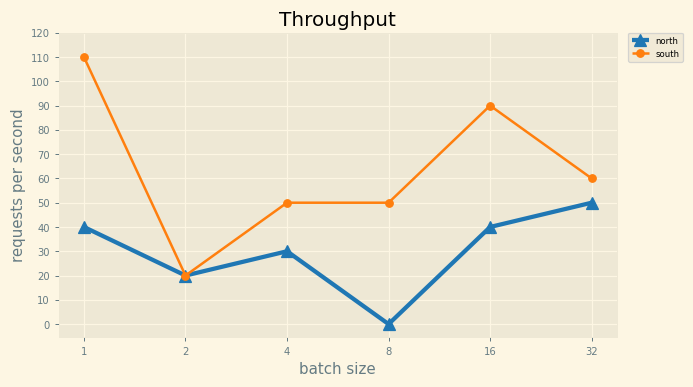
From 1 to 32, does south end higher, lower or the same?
lower
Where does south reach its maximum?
1
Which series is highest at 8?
south
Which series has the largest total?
south
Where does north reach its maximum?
32
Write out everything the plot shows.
Title: Throughput
x-axis: batch size, ticks 1 2 4 8 16 32
y-axis: requests per second, ticks 0 10 20 30 40 50 60 70 80 90 100 110 120
Legend: north, south
Values:
north: 40 20 30 0 40 50
south: 110 20 50 50 90 60
